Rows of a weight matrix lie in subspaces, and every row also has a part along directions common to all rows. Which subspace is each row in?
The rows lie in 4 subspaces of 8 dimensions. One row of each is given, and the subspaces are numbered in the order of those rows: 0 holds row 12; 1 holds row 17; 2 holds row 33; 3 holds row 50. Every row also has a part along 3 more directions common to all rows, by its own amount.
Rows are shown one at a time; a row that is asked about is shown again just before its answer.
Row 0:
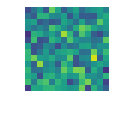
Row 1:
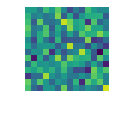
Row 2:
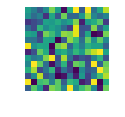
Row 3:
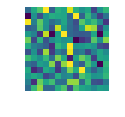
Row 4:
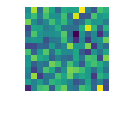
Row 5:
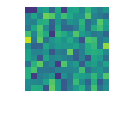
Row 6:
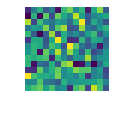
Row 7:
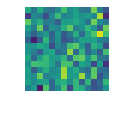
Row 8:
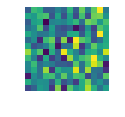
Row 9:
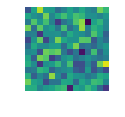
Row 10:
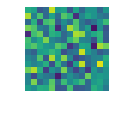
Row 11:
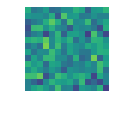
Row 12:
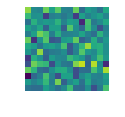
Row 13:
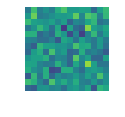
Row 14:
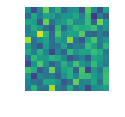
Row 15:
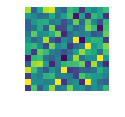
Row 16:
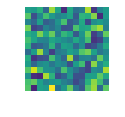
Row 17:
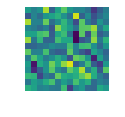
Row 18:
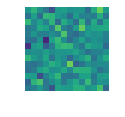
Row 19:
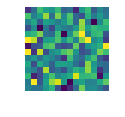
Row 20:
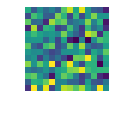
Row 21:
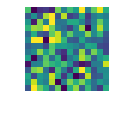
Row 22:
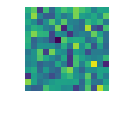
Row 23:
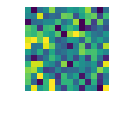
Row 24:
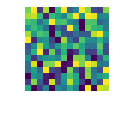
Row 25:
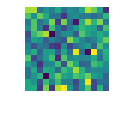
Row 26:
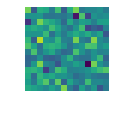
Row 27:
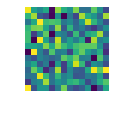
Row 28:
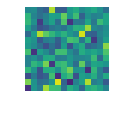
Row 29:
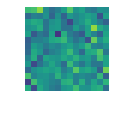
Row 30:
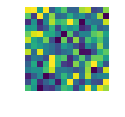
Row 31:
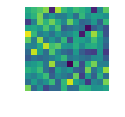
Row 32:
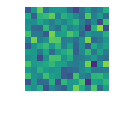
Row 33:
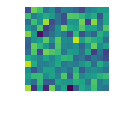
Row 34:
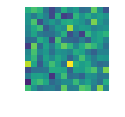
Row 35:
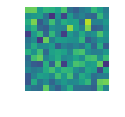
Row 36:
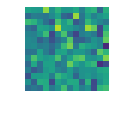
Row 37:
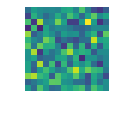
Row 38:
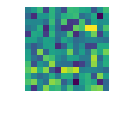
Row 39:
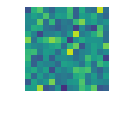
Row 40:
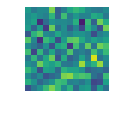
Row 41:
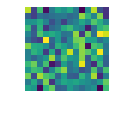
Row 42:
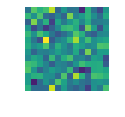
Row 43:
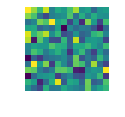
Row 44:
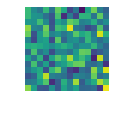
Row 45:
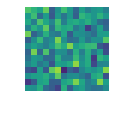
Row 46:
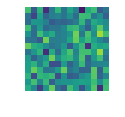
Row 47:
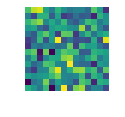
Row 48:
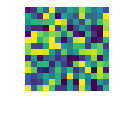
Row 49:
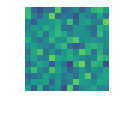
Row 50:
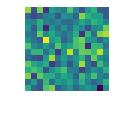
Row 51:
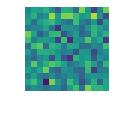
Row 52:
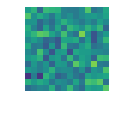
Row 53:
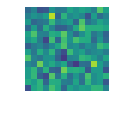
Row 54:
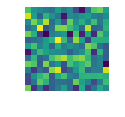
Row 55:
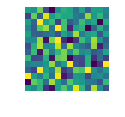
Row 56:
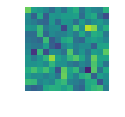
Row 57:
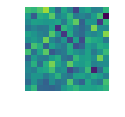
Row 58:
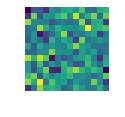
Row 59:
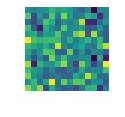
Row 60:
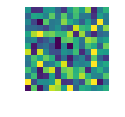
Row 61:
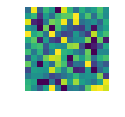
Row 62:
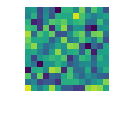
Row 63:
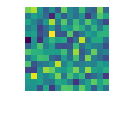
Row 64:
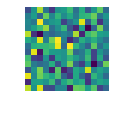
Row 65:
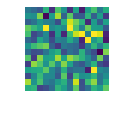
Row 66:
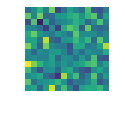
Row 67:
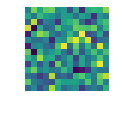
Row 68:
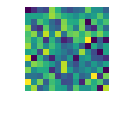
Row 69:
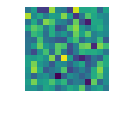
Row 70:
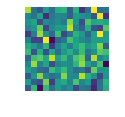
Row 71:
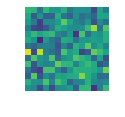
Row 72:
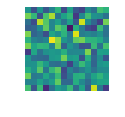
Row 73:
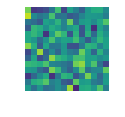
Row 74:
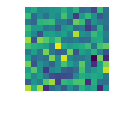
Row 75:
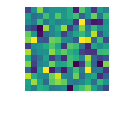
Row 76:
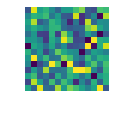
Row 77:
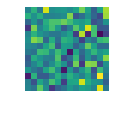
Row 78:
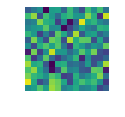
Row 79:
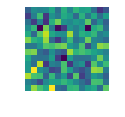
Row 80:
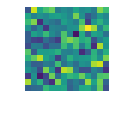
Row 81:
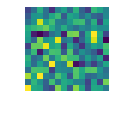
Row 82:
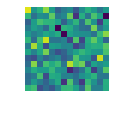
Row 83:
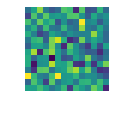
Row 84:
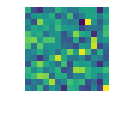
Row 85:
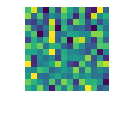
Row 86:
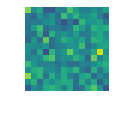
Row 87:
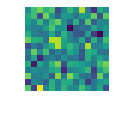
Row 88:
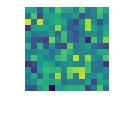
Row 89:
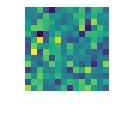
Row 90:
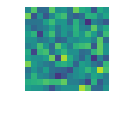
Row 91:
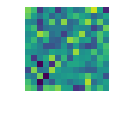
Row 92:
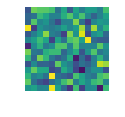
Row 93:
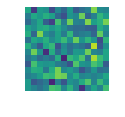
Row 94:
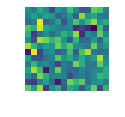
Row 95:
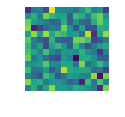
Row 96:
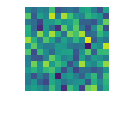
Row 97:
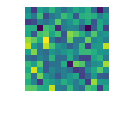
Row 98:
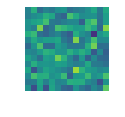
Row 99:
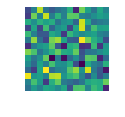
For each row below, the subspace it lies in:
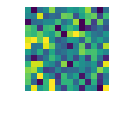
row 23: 2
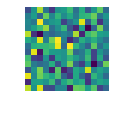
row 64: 1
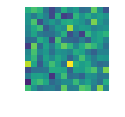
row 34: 2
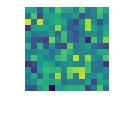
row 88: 2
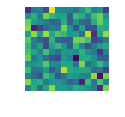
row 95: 3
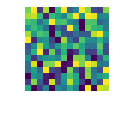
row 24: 0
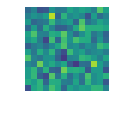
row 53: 2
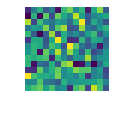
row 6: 0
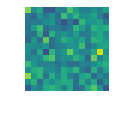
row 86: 3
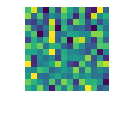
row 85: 1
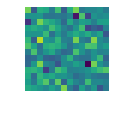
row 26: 0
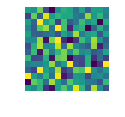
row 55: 2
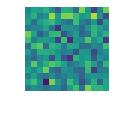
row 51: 0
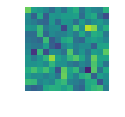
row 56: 3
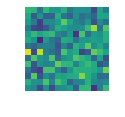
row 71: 1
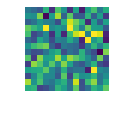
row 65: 3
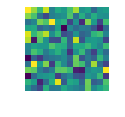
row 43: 0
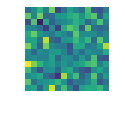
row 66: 2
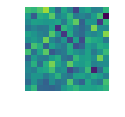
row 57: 0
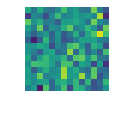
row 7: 3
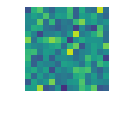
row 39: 1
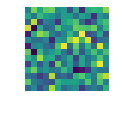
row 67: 2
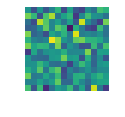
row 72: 2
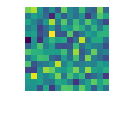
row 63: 1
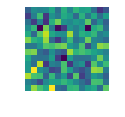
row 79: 2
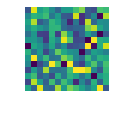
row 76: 3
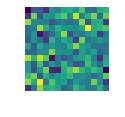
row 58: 0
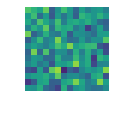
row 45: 3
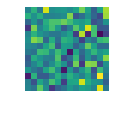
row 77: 3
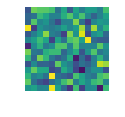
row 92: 2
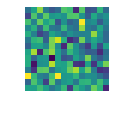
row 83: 1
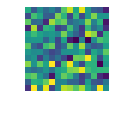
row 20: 2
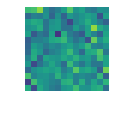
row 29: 3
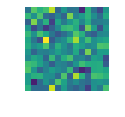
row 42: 2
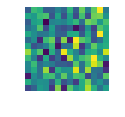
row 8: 1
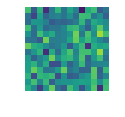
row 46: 3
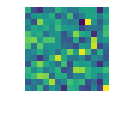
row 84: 2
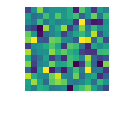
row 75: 1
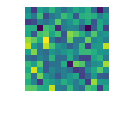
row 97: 2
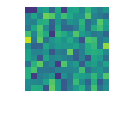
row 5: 1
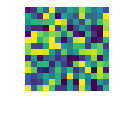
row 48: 3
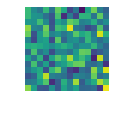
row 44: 3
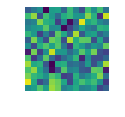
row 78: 0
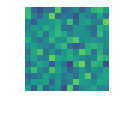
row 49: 2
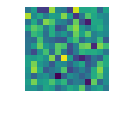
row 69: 1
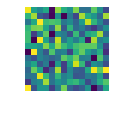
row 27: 0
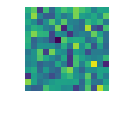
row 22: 0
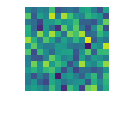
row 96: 0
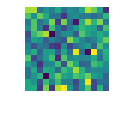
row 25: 0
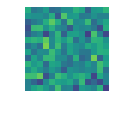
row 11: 3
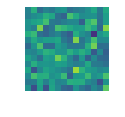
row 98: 2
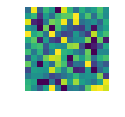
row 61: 0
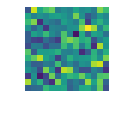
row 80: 2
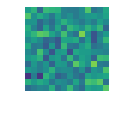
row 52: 3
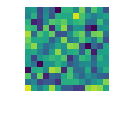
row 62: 0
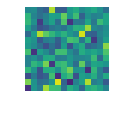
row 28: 0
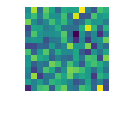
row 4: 3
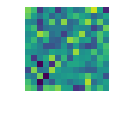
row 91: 0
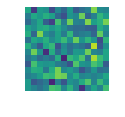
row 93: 1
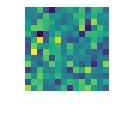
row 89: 2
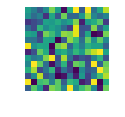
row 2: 1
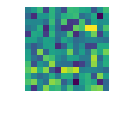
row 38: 3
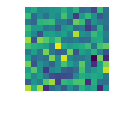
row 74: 1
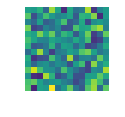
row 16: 3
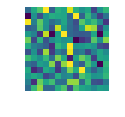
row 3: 1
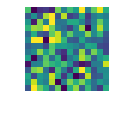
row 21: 2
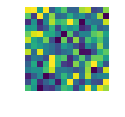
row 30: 0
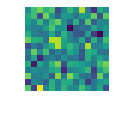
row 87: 3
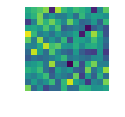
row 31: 0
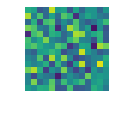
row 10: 1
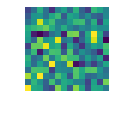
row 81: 3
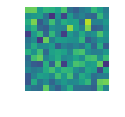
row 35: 1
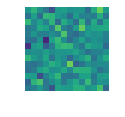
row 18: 2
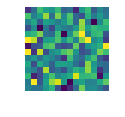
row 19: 1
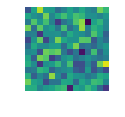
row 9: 2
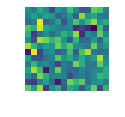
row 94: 1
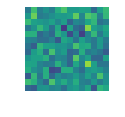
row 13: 0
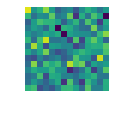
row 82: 0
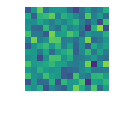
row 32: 0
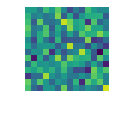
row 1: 3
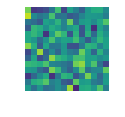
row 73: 2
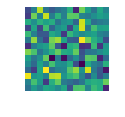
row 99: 1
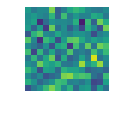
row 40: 3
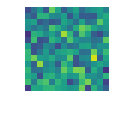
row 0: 0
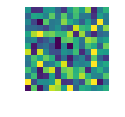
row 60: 1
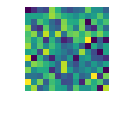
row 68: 3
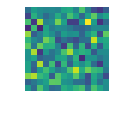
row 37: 2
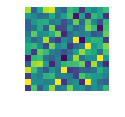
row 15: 0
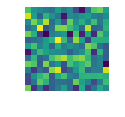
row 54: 2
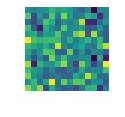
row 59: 1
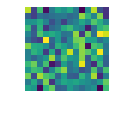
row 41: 3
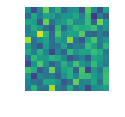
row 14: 1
